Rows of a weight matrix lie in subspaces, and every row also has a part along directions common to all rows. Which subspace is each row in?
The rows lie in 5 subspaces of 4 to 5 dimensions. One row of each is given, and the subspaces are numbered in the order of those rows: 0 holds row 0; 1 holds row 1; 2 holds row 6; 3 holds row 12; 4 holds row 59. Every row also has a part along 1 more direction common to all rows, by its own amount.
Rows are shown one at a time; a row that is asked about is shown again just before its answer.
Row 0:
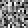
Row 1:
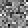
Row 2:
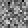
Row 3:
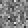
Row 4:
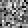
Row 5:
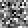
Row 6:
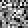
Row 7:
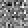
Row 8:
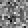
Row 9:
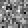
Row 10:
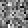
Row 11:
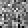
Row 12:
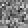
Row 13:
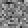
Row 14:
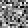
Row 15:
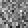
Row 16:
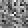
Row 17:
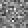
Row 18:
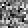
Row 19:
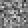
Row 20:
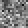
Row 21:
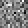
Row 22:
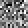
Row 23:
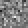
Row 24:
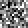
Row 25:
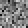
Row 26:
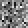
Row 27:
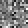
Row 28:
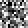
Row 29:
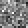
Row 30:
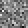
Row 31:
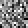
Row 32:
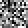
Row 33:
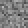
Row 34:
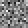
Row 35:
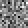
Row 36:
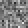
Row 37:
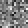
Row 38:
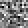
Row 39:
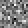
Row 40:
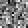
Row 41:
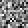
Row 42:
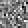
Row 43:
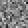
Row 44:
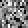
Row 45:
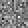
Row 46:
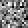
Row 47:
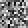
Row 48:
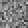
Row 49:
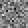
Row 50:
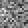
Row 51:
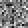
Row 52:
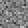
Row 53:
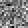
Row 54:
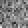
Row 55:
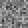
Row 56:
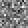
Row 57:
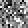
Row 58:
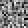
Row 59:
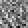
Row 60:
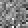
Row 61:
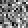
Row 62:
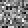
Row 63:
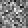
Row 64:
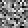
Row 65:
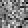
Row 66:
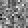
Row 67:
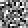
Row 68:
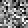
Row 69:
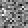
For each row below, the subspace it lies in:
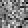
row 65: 3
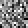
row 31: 4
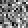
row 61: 4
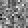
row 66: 1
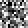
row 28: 4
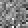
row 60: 3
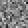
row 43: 4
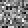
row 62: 3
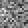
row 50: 2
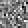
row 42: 4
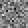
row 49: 2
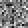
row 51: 3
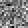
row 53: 3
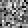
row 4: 3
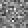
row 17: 2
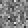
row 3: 4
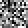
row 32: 1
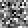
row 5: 0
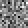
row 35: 4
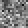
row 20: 1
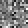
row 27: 3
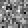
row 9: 3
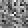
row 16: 3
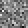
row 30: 1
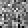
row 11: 4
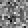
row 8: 4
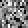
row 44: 0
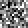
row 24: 1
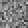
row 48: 4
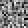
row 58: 0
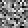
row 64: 1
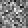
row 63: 2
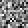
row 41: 2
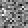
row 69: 2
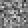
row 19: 0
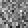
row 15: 4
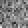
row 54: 4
